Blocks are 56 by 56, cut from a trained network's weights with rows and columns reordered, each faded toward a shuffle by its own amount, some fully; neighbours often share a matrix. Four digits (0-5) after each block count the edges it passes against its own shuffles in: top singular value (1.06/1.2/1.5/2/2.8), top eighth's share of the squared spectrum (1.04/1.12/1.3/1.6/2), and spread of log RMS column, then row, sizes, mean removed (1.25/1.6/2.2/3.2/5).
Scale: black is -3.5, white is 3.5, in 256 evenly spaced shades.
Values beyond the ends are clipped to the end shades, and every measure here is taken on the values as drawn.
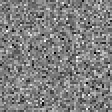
0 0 0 0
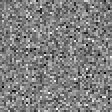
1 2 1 0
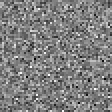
0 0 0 0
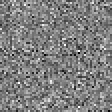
2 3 1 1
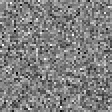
0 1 0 0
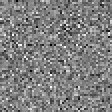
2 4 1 2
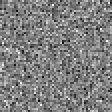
0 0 0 0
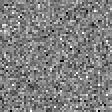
0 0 0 0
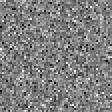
1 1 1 0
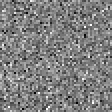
1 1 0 0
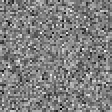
2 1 0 0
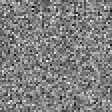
0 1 0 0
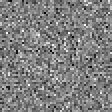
0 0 0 0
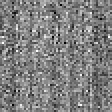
3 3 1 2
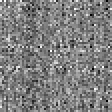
3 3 0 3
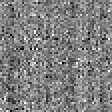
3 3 0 2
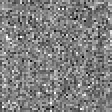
2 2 0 1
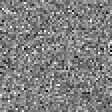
1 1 0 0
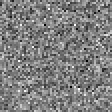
1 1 0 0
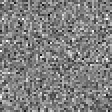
2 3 1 1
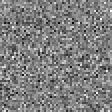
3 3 1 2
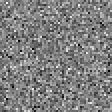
0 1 0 0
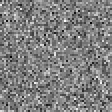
1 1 0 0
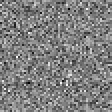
1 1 0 0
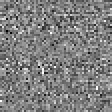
3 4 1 2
